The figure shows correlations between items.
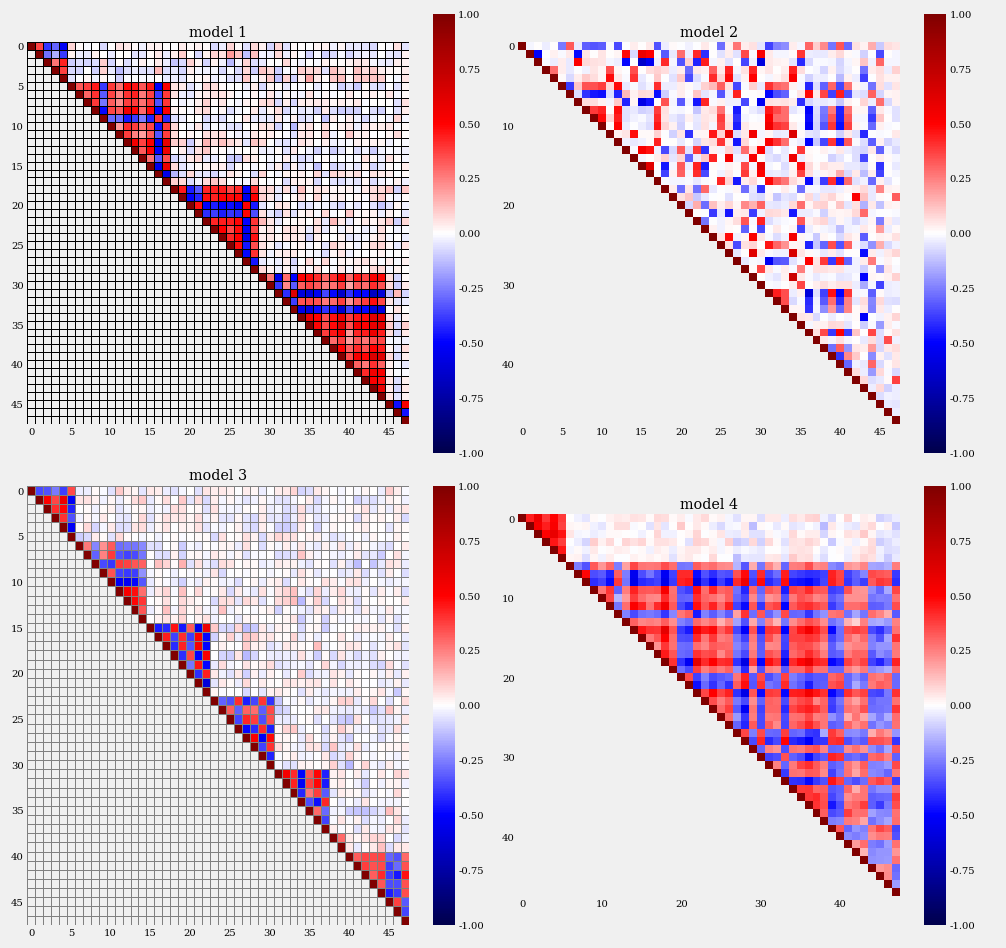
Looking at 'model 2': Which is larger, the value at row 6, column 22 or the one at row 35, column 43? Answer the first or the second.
the first
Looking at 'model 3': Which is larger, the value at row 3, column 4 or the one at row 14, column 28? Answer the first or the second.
the first
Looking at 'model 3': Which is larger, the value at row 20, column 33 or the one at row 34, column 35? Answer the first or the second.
the first
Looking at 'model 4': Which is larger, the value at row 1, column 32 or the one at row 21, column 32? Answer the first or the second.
the first
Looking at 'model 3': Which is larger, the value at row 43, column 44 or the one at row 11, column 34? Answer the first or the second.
the first
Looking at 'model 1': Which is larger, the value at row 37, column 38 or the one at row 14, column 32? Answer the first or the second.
the first
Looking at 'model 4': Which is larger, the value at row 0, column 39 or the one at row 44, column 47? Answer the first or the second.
the first
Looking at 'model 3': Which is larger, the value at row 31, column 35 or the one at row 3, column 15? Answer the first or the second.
the first
